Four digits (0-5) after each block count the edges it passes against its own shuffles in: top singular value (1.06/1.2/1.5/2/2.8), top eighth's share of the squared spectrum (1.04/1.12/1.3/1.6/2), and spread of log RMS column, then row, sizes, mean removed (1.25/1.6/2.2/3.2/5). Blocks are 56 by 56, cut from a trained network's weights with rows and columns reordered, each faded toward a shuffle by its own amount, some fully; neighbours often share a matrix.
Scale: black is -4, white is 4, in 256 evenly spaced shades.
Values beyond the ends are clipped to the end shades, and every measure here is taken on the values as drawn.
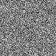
2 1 0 0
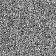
1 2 0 0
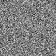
2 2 0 0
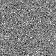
0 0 0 0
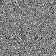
2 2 0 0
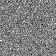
2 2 0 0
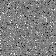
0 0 1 0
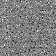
1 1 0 0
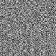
3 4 2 0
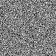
1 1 0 0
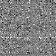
2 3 3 1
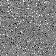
0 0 0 0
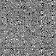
2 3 2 0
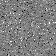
0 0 0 0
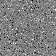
0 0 0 0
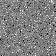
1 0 0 0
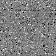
1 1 1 0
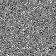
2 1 0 0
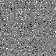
1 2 1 0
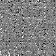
2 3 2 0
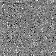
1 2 1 0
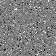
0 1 0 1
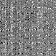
3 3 0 3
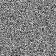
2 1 0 0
